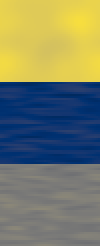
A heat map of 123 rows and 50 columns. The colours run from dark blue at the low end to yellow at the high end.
It is made of 3 by 1 panels. Panel 1,1: very high, smooth, faint in contrast. Panel 2,1: very low, streaked across, faint in contrast. Panel 3,1: middling, streaked across, faint in contrast.
